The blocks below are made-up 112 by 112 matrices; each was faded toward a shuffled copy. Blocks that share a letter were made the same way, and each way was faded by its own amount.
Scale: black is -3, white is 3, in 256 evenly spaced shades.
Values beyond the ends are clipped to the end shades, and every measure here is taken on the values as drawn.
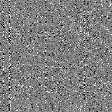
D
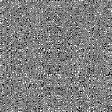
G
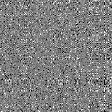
G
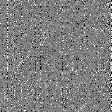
D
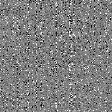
D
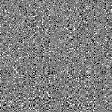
G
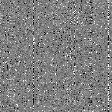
D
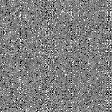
D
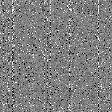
D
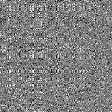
G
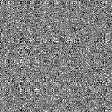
G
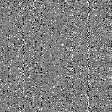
D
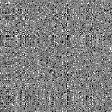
G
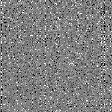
D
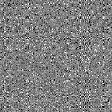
G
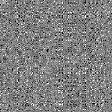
G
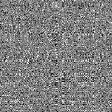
G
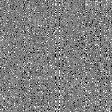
D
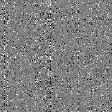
D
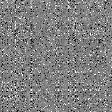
D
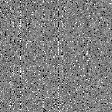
D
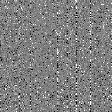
D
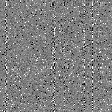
D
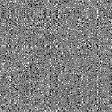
G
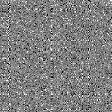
G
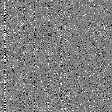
D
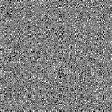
G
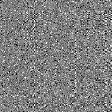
G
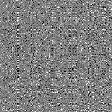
G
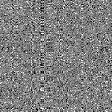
G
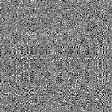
G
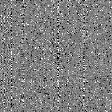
D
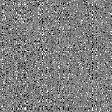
D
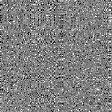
G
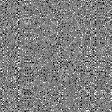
G
